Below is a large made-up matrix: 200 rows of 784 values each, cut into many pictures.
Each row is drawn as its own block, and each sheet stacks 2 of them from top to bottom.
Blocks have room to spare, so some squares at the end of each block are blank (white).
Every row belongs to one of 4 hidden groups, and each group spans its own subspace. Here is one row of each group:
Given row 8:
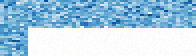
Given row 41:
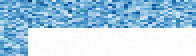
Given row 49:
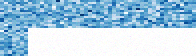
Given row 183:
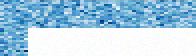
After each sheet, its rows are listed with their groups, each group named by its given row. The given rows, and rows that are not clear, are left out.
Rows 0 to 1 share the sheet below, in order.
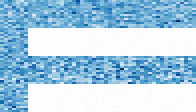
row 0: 183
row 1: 183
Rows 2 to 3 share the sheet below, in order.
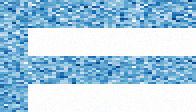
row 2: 183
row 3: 8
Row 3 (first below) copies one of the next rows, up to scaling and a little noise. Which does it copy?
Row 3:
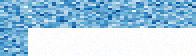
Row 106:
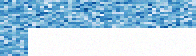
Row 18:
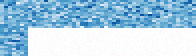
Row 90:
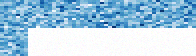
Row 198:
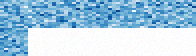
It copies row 198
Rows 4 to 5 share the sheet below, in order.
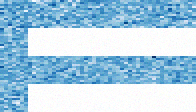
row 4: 49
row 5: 8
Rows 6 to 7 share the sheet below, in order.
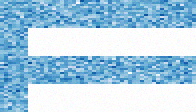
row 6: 49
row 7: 49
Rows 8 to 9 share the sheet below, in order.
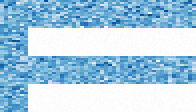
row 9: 41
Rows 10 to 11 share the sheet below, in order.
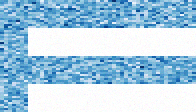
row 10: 183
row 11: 8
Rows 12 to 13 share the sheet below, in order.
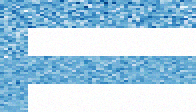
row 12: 49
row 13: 183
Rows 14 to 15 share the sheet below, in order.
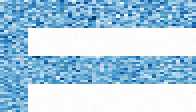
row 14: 49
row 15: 49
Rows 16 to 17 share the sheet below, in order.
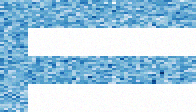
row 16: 49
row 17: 41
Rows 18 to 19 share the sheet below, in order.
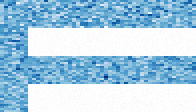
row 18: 8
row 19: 41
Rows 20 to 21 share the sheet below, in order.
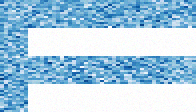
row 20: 8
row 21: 183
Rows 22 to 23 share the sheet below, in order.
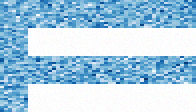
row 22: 8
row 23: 41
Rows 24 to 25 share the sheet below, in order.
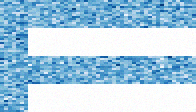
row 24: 41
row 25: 8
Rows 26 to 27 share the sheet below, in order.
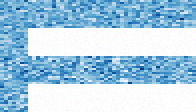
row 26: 49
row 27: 183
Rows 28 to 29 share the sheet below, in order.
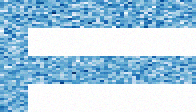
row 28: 41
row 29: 41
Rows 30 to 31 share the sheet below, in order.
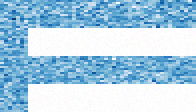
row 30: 8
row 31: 49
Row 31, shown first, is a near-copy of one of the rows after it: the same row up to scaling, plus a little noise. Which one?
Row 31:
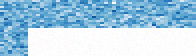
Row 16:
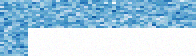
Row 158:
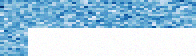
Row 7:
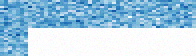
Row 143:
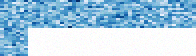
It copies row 16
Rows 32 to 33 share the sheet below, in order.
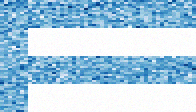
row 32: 41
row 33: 41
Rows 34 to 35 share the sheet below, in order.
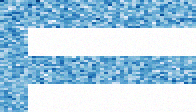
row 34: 183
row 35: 49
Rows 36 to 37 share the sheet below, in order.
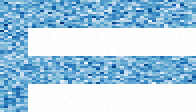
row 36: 49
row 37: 49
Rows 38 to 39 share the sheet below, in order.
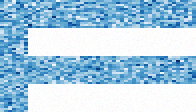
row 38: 8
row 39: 49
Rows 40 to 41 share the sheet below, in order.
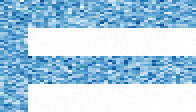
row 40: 183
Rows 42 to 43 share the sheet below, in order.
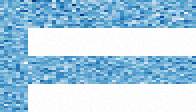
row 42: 49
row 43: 8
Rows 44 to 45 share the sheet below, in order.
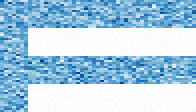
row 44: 41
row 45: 183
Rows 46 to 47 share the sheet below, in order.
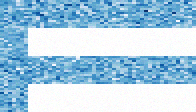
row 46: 183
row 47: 49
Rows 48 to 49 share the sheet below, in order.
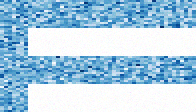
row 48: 8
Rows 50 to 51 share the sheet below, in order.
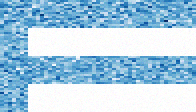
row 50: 183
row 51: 49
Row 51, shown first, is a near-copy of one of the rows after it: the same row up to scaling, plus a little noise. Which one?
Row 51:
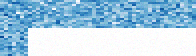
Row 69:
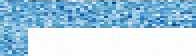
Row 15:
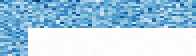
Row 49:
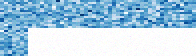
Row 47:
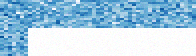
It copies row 47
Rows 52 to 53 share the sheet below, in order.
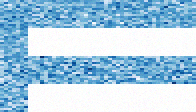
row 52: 41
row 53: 183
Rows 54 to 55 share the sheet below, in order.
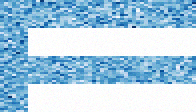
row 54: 183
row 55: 183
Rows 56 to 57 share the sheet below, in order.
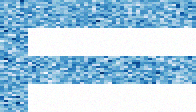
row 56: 41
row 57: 8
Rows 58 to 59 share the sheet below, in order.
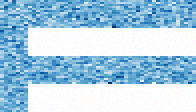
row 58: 8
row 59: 8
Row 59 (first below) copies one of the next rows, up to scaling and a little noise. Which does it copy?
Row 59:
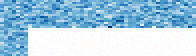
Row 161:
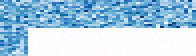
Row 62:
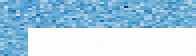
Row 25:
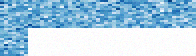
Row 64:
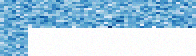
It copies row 64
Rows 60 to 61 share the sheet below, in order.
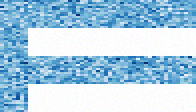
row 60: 49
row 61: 8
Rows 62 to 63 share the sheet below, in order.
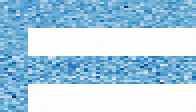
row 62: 8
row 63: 183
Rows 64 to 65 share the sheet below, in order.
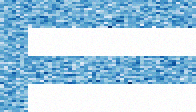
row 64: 8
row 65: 41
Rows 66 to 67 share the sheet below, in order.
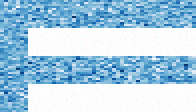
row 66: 41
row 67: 49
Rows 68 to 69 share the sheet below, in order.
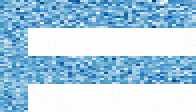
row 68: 49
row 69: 49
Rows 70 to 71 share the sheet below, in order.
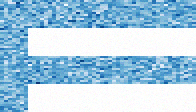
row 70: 183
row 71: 8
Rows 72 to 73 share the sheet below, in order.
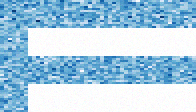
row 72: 49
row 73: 183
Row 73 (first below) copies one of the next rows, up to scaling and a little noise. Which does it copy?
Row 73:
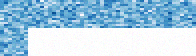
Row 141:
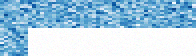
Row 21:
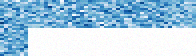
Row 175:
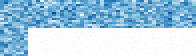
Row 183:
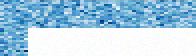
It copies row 175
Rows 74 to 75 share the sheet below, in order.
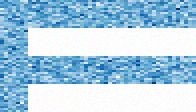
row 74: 41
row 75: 8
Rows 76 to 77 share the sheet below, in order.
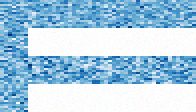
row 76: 41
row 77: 8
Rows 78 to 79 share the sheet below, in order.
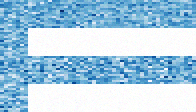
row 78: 41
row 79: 183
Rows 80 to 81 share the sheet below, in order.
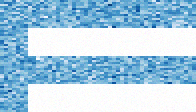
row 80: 8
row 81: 41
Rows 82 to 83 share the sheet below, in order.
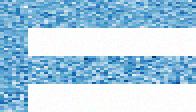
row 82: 8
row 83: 8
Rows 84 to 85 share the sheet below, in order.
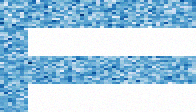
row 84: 183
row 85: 49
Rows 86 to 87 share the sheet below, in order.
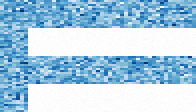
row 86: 49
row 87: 8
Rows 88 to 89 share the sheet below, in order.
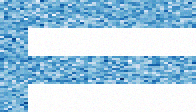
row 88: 183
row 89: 41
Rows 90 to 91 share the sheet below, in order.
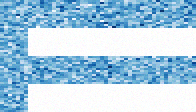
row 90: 8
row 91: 8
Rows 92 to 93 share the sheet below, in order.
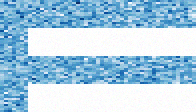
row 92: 49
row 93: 8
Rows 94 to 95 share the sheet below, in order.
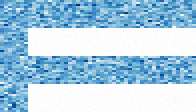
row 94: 183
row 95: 41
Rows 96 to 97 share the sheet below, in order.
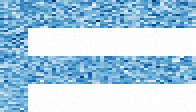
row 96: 41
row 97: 183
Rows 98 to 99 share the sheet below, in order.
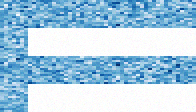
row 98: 8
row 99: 8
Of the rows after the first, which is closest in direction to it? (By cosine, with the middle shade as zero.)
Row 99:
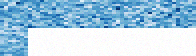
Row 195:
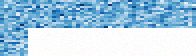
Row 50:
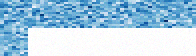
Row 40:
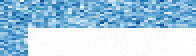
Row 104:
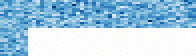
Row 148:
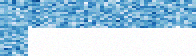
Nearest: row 195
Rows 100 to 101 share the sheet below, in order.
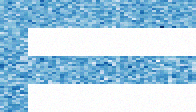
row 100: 183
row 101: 41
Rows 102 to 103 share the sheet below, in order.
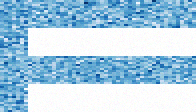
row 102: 8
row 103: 8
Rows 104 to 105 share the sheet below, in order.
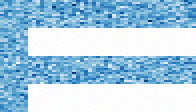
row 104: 183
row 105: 41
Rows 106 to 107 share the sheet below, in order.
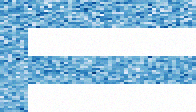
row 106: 8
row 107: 8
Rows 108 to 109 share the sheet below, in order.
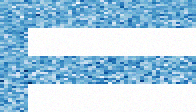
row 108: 49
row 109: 8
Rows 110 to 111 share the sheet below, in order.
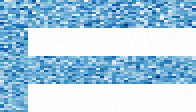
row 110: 183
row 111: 183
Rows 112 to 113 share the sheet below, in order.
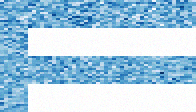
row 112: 183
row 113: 49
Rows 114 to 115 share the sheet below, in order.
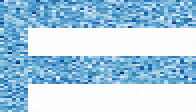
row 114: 183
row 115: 49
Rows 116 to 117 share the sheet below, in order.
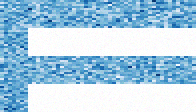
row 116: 8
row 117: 41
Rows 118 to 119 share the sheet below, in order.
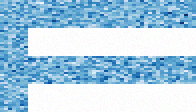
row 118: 41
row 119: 41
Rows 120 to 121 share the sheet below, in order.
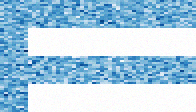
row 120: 183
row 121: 183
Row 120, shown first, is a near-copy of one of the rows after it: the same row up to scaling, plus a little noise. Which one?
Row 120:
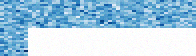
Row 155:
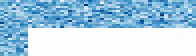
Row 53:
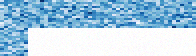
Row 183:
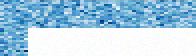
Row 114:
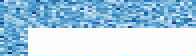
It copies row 183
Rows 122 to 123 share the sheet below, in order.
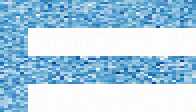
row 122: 8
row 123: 49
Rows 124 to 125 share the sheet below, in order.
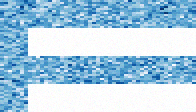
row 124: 41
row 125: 183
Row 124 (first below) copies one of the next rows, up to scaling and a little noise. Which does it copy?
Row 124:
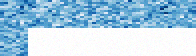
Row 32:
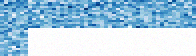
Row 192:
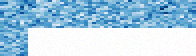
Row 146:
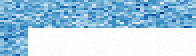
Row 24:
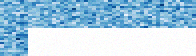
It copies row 192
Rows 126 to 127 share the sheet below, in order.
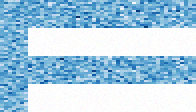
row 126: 183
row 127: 41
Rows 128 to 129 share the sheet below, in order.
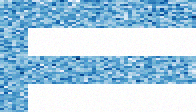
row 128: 49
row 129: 49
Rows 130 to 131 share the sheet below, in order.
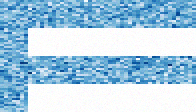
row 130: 183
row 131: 8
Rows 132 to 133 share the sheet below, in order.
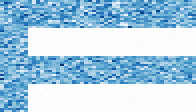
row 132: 183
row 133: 183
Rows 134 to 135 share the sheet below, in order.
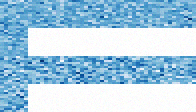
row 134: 49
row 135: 183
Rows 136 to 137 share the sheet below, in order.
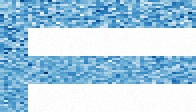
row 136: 41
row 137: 8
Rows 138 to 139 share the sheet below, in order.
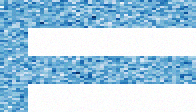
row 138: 49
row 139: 183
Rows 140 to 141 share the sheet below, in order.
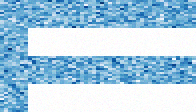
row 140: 183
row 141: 183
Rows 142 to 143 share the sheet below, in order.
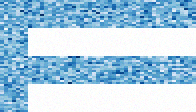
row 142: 183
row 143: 49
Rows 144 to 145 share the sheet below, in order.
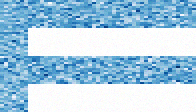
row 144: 183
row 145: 8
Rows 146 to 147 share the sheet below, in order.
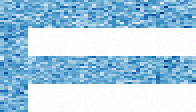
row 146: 41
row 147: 183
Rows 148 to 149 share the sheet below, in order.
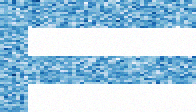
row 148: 8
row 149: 8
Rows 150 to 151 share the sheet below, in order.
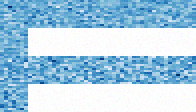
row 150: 183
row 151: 183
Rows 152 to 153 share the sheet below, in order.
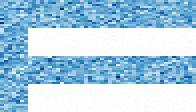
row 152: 183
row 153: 41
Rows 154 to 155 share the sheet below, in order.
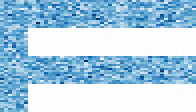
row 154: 183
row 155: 183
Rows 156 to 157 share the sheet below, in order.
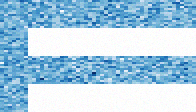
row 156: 41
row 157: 49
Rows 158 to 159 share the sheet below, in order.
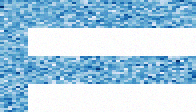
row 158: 49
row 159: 49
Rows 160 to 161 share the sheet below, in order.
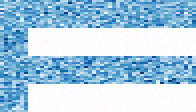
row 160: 49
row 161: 8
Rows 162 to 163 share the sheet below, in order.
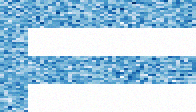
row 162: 183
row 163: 49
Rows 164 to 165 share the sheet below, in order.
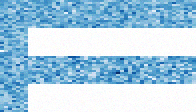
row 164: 49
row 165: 49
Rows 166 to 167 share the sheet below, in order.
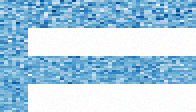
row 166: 183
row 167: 49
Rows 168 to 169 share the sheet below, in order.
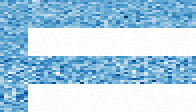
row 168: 8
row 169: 41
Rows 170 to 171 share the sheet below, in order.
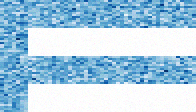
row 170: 41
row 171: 41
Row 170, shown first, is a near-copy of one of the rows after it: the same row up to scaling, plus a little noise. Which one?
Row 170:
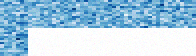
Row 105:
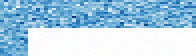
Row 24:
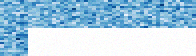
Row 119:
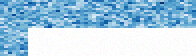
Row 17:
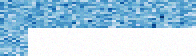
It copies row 24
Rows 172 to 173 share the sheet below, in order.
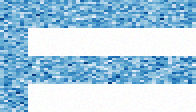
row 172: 49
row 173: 8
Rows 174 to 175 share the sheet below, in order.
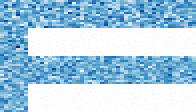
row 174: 8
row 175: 183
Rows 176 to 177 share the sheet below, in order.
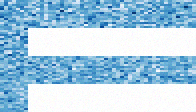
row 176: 183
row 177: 49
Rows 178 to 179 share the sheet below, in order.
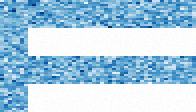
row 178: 8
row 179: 183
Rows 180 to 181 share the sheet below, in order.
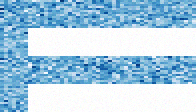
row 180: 49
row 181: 8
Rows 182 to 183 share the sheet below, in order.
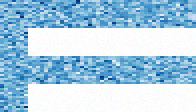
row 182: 49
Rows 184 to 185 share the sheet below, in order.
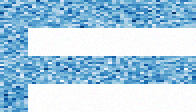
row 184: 183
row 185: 49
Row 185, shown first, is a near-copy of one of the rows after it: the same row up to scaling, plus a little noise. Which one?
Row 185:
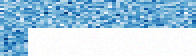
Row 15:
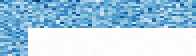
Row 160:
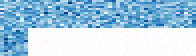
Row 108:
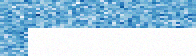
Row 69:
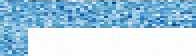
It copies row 160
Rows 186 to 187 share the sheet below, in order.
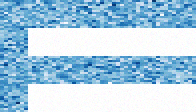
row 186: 183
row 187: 8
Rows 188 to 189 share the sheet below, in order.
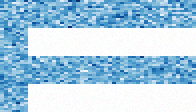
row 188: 49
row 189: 41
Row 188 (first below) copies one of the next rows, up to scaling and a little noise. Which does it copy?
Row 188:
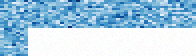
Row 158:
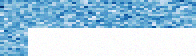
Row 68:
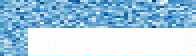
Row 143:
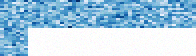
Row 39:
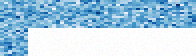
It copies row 143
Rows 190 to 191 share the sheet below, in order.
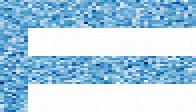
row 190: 183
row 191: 41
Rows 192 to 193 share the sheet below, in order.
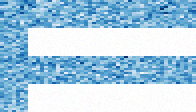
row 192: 41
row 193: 41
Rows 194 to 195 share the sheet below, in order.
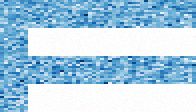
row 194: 41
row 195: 8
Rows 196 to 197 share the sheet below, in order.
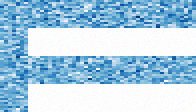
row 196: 8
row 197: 183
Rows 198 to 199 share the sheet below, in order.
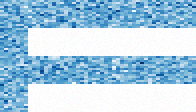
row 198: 8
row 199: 183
